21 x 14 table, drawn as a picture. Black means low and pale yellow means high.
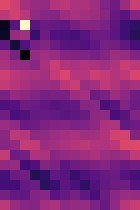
Stripes: horizontal, repeating 3 times. Histogram: heavy tails on both sides. Odd rows or columns: none. Average level on the scale: 40%. Slope: none. Roughest part: top left. Odd patch: rougher, in the top left.
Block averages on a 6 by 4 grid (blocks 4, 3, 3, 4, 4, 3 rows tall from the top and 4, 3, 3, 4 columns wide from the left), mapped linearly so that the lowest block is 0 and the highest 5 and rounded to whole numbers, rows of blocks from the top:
4 2 3 0
1 3 2 3
5 4 5 5
1 1 2 2
2 2 2 3
1 1 0 2
